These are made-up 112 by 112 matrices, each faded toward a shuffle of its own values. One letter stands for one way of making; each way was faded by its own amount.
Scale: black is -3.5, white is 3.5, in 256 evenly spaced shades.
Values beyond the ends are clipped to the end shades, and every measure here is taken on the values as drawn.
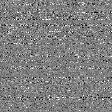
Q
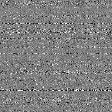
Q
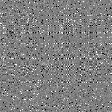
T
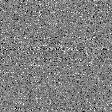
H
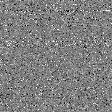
H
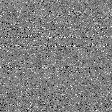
H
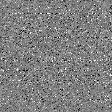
H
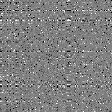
T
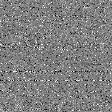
H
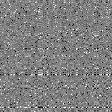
T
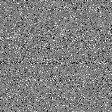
H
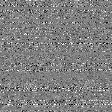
Q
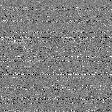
Q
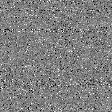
H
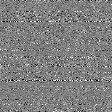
Q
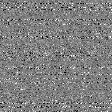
Q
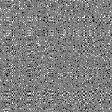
T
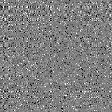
T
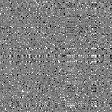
T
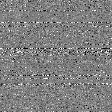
Q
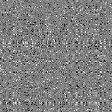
T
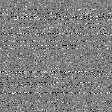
Q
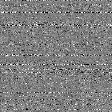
Q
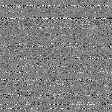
Q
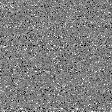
H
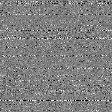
Q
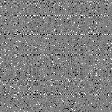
T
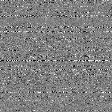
Q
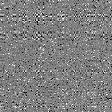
T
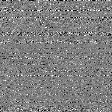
Q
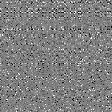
T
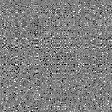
T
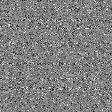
H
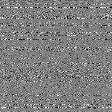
Q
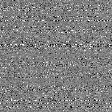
Q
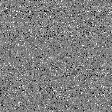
H
